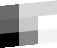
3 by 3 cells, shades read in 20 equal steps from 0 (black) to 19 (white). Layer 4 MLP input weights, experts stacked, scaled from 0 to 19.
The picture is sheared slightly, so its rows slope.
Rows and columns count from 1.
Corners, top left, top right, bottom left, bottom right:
8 16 0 18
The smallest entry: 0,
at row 3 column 1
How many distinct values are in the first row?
2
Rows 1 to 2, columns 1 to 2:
8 16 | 7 15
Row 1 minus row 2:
1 1 -3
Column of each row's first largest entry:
2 3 3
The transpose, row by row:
8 7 0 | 16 15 10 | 16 19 18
